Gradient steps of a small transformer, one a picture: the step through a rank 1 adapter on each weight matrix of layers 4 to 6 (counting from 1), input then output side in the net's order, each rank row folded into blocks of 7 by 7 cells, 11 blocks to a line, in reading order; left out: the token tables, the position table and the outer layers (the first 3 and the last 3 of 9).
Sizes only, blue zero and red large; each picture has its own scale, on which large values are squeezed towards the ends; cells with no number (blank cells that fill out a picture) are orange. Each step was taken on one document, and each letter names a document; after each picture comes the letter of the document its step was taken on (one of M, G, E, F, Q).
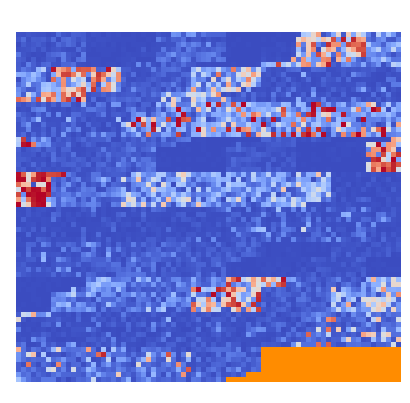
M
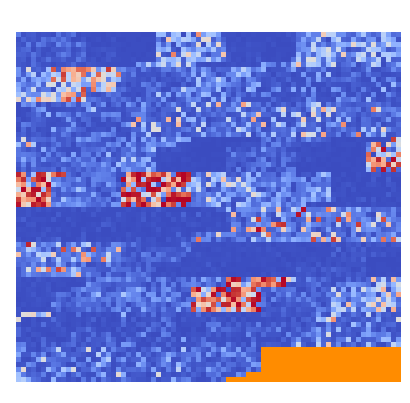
M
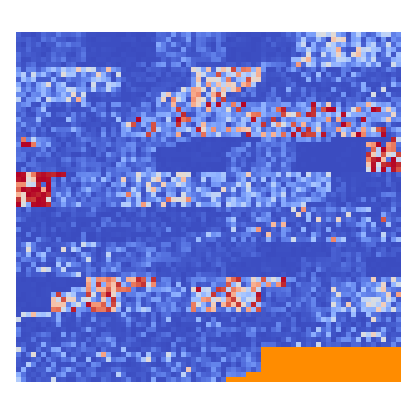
M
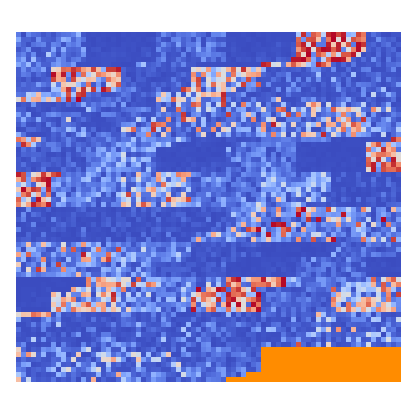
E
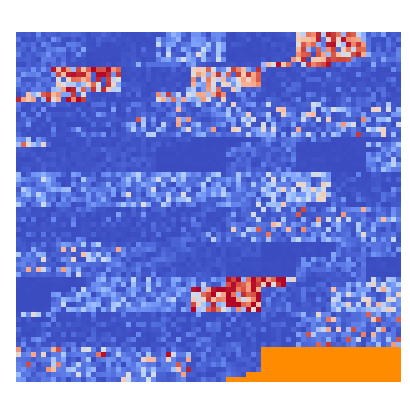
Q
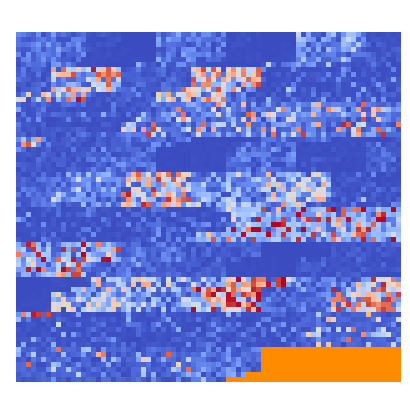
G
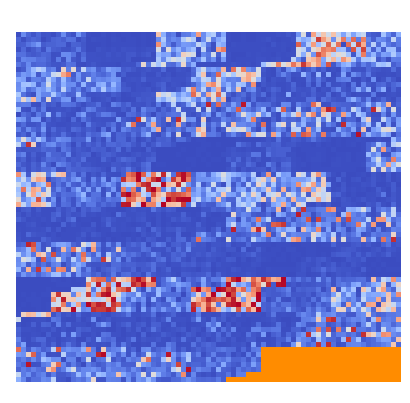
M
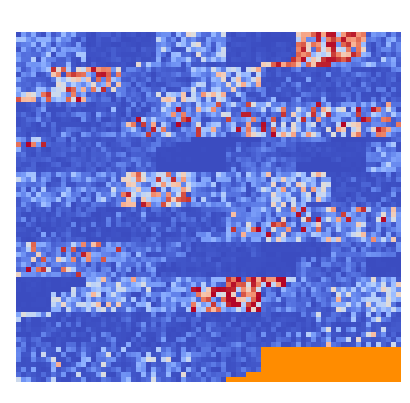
Q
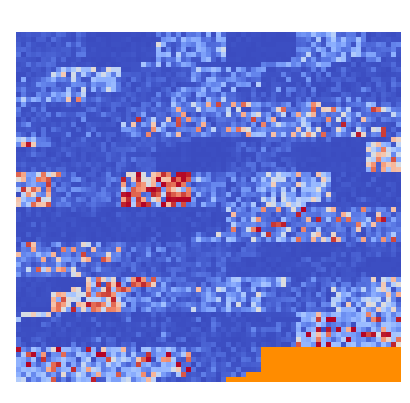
M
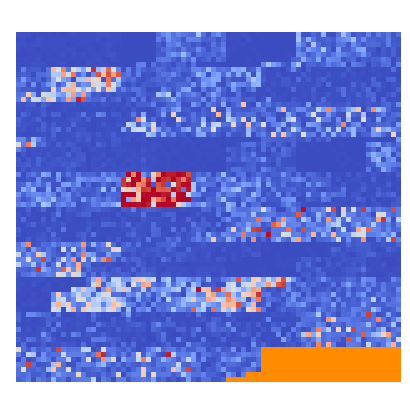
G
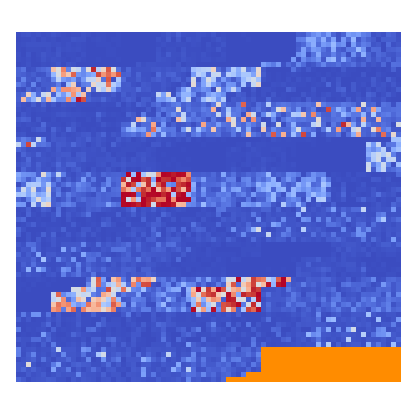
G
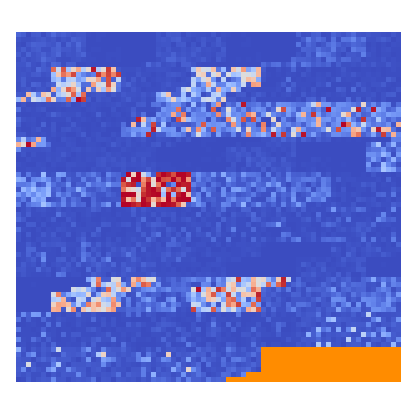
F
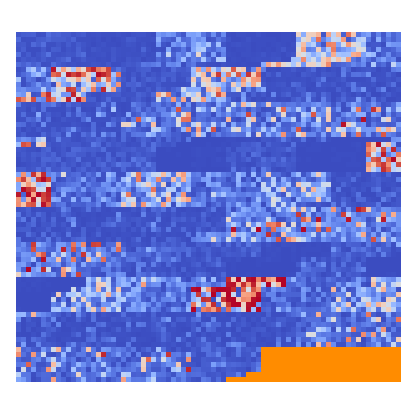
Q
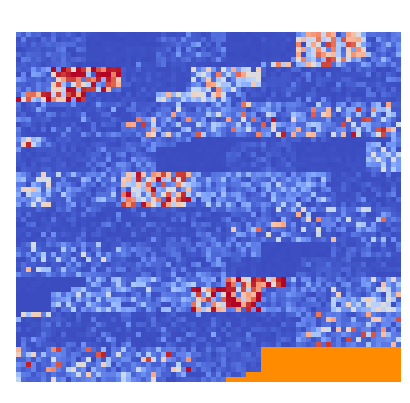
Q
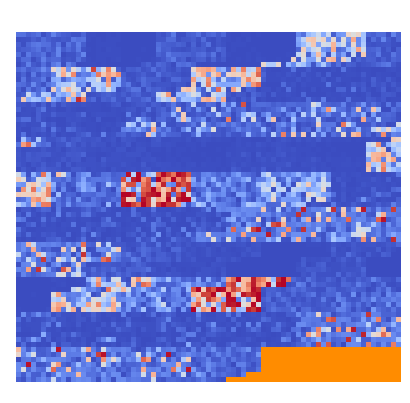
G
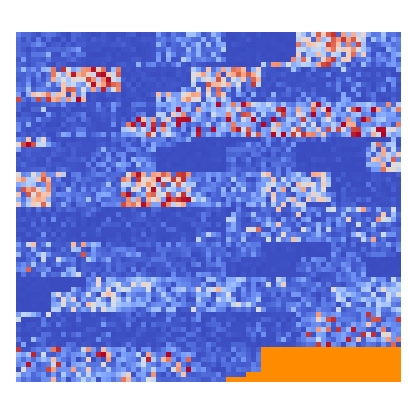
Q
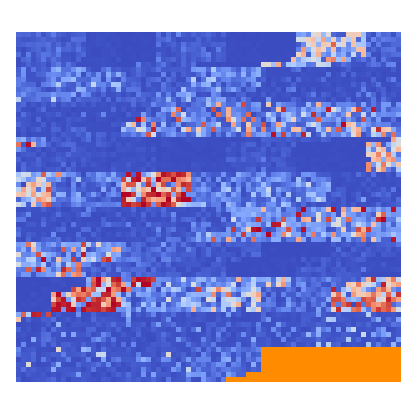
G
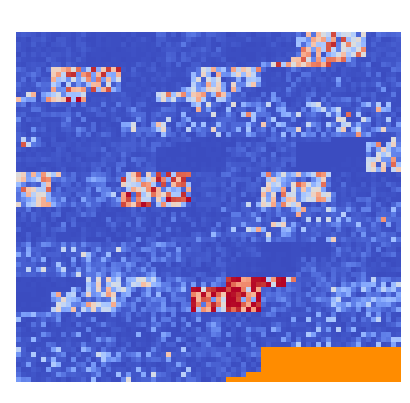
E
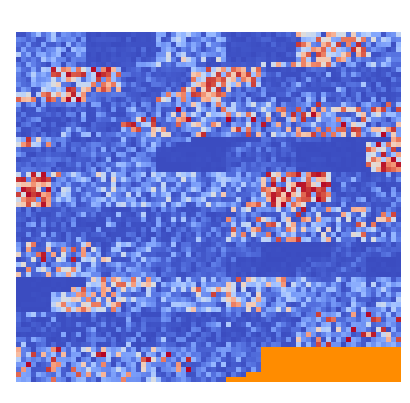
Q
